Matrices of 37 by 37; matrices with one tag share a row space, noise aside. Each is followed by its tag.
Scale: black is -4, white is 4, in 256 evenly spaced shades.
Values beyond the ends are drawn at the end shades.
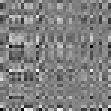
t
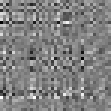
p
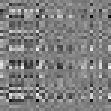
t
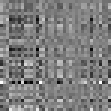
t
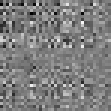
p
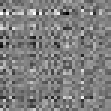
p
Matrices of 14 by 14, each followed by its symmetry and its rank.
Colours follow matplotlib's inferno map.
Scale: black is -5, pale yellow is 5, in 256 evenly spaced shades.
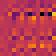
neither, rank two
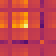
symmetric, rank one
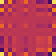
symmetric, rank one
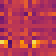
neither, rank two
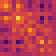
symmetric, rank three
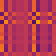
neither, rank one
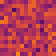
neither, full rank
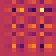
neither, rank one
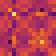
symmetric, rank three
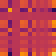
symmetric, rank one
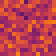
neither, full rank
